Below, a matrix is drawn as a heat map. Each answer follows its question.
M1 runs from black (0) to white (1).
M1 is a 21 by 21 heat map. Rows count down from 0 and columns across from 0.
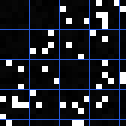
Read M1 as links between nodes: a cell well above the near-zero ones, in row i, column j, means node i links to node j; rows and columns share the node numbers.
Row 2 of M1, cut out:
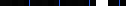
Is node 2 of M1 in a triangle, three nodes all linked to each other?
yes
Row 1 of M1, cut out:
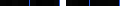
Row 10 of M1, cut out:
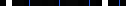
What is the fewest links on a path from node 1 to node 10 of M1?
1
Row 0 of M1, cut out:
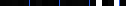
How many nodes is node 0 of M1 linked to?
2
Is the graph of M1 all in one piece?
yes
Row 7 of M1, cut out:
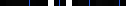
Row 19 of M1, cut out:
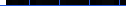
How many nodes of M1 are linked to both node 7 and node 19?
0
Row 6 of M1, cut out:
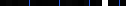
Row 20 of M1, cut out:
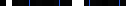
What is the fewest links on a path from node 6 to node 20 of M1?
3
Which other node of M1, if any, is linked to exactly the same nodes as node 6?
node 4
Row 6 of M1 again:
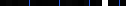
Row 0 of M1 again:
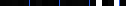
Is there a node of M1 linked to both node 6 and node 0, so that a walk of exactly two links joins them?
no
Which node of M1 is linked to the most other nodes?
node 17
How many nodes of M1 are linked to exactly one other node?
6
